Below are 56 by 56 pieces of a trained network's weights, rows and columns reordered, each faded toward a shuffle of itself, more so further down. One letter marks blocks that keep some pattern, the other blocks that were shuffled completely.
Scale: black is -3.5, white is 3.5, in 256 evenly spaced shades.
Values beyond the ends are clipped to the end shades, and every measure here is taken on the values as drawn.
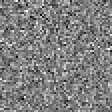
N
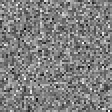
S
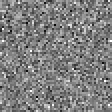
S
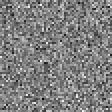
S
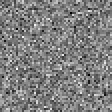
N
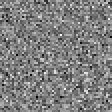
N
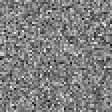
S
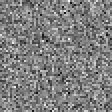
S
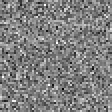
S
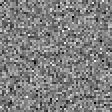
S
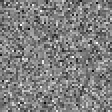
S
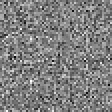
N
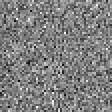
N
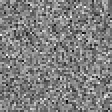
S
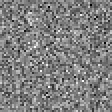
N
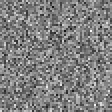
N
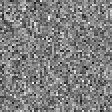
N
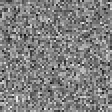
S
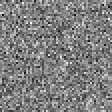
S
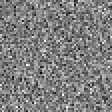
S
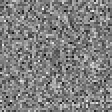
N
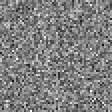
N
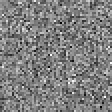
S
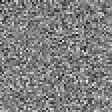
N
